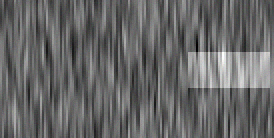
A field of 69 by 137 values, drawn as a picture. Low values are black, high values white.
An odd patch, higher than its surroundings, sits in the middle right. Streaks run downward. The middle right is the ninth with the highest average.
